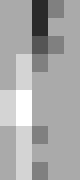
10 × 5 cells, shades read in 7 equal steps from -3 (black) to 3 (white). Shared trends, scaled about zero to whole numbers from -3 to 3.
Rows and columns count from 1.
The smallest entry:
-2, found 2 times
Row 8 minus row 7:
-1 -1 -1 0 0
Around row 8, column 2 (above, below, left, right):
3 2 1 0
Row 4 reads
1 2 0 1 1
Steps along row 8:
up down up same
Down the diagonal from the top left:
1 1 -1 1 1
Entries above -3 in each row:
5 5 5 5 5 5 5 5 5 5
